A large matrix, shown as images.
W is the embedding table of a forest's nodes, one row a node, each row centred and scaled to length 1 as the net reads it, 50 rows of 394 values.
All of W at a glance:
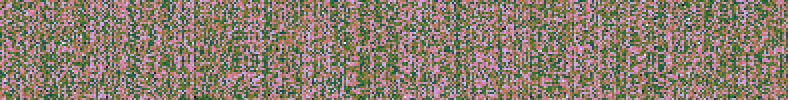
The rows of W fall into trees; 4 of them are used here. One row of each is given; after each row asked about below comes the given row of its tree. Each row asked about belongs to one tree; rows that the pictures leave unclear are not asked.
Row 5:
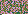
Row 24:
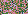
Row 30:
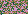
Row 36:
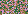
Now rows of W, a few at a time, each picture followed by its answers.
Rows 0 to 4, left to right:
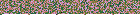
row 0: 5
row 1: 24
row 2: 5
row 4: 30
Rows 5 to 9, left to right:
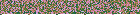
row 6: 24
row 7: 5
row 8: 24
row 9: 36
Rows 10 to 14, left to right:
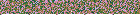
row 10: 5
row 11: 30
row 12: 24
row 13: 5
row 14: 5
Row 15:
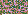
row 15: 36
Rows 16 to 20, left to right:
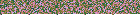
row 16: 30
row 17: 5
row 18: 30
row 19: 30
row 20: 5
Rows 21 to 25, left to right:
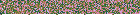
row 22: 5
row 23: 24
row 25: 24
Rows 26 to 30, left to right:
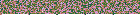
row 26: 36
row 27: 30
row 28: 5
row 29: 30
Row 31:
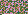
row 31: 5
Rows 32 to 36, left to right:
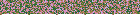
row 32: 5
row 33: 30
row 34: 24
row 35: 30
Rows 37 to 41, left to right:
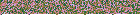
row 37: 5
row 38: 5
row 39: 36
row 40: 36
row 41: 5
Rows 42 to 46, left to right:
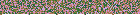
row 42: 36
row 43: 30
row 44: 24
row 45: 30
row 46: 24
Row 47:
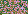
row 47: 30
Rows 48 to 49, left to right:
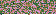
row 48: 30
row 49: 36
